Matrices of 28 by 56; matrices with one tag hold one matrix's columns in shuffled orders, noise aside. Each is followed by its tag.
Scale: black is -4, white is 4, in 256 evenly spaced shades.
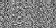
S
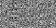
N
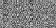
S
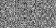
N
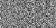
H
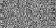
N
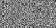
H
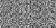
H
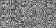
N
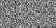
H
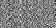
S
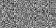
N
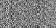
H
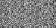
H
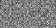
N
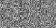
N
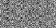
N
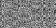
N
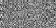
S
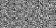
N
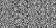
H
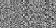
S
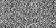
H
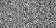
H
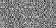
S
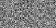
N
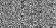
H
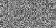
N
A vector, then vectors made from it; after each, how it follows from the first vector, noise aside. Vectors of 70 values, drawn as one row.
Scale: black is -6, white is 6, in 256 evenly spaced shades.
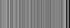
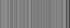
shrunk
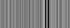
wrapped around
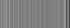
shrunk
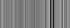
wrapped around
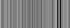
wrapped around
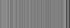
shrunk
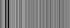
wrapped around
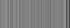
shrunk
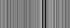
wrapped around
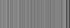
shrunk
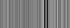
wrapped around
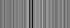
wrapped around
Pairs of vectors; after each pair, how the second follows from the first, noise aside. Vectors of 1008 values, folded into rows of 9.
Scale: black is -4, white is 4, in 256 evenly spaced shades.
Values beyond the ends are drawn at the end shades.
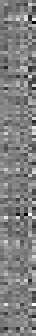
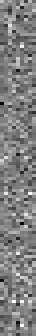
shuffled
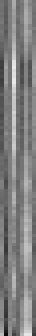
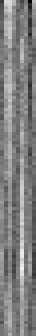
reversed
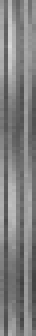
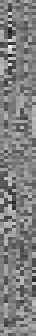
sign-scrambled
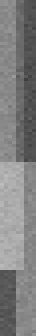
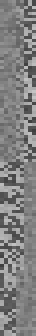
sign-scrambled
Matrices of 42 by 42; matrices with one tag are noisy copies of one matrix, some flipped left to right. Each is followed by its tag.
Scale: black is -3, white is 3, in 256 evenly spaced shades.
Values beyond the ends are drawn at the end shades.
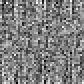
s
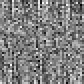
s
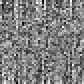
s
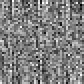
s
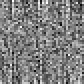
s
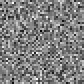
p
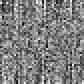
s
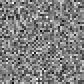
p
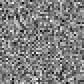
p
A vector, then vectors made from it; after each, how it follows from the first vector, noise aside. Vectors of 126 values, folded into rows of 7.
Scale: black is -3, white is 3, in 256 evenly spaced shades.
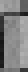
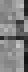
wrapped around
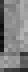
wrapped around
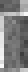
negated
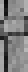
wrapped around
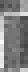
negated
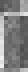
negated
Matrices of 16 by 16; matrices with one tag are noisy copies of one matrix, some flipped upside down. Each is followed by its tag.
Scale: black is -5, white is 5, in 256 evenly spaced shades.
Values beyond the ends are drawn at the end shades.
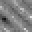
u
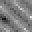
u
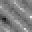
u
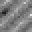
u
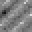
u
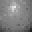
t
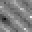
u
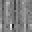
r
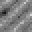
u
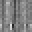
r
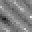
u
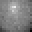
t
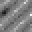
u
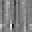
r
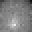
t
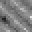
u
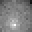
t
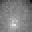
t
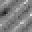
u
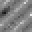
u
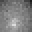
t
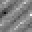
u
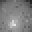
t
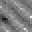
u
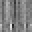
r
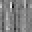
r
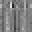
r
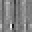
r
